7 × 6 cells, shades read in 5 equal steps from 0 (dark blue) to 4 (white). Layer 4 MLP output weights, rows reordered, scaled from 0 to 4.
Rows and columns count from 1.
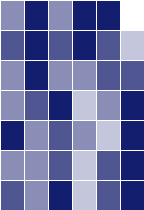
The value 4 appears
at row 1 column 6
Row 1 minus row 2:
1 0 1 0 -1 1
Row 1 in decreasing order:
4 2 2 0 0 0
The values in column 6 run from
0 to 4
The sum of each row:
8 6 8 8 8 9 7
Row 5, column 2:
2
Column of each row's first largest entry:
6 6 1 4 5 4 4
